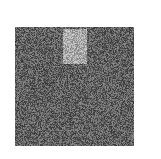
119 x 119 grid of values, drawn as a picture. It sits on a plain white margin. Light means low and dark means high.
Odd patch: lower, in the top middle. Ninth with the lowest average: top middle. Stripes: none.
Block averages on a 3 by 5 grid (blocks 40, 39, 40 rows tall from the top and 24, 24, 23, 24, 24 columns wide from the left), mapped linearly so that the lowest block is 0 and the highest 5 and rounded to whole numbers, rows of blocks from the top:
5 5 0 5 5
5 5 5 5 5
5 5 5 5 5
